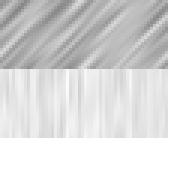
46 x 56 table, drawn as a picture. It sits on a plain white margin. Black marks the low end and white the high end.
It is made of 2 by 1 panels. Panel 1,1: high, slanting up to the right. Panel 2,1: very high, streaked downward, faint in contrast.
